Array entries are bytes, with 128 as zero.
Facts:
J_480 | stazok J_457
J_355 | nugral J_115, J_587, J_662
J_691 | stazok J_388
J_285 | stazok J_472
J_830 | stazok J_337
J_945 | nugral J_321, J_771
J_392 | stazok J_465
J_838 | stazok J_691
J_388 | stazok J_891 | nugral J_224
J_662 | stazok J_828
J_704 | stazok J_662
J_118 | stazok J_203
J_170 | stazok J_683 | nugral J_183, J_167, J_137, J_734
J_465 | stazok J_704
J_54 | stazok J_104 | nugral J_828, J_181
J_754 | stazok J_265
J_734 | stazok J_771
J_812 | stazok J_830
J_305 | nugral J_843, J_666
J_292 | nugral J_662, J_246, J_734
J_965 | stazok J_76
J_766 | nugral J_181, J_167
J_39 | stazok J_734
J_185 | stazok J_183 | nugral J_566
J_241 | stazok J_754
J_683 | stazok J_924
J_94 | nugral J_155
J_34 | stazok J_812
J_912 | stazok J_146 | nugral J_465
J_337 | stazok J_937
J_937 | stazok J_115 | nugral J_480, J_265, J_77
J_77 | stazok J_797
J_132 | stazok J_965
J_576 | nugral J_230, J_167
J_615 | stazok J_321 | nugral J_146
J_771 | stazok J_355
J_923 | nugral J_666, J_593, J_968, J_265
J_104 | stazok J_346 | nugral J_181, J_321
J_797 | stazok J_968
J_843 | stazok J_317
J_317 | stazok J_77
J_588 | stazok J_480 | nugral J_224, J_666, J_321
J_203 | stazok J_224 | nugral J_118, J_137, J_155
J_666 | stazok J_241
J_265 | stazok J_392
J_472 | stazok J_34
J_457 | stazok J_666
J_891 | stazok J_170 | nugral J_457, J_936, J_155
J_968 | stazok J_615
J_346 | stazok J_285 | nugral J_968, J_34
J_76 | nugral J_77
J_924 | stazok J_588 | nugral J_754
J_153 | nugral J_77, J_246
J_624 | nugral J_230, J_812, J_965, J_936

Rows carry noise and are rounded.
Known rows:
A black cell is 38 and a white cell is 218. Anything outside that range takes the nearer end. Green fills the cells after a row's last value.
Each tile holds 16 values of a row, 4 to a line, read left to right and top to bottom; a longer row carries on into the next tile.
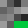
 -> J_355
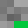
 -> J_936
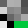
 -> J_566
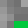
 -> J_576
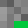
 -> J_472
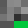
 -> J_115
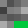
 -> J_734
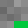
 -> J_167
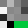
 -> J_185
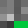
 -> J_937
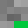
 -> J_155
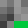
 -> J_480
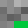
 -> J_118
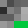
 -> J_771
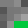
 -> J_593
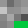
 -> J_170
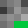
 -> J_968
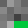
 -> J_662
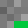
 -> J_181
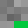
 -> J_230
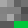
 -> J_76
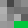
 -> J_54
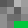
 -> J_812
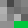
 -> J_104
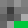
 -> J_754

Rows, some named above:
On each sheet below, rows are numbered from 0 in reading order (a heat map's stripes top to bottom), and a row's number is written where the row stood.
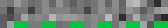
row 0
J_754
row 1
J_321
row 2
J_945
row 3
J_321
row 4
J_457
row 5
J_355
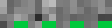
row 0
J_588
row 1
J_457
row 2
J_246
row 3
J_587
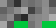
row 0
J_355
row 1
J_843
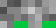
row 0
J_39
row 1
J_891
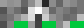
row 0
J_224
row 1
J_912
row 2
J_828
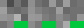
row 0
J_346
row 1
J_766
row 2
J_704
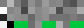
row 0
J_185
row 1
J_683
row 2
J_39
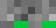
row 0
J_153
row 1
J_321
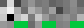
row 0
J_465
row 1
J_388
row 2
J_321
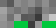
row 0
J_285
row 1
J_666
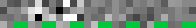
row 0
J_39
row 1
J_465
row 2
J_615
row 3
J_828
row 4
J_292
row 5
J_265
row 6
J_132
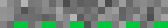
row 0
J_203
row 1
J_246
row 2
J_346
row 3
J_34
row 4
J_392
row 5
J_241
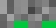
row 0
J_924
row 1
J_77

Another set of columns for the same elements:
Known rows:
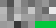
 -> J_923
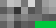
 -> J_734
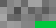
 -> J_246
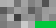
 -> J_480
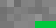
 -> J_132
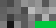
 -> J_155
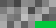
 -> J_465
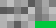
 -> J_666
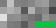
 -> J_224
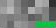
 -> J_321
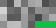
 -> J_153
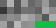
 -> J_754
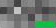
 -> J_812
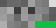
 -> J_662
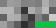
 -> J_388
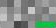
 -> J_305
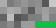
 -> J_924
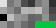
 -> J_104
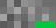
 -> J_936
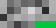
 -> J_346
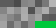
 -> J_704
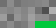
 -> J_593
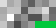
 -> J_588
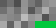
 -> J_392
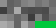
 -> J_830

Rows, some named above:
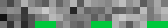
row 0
J_891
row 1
J_355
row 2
J_666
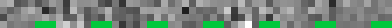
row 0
J_285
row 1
J_937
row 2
J_203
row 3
J_355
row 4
J_77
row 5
J_945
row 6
J_39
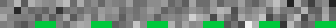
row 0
J_355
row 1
J_457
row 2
J_615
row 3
J_265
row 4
J_968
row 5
J_766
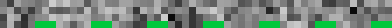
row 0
J_170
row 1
J_666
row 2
J_388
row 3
J_891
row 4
J_472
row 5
J_76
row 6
J_292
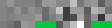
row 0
J_843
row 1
J_77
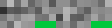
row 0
J_241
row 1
J_683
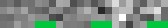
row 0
J_828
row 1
J_285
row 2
J_588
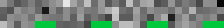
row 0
J_34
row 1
J_771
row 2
J_153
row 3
J_181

